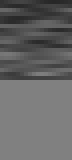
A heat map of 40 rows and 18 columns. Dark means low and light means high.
It is made of 2 by 1 panels. Panel 1,1: low, streaked across. Panel 2,1: middling, flat.
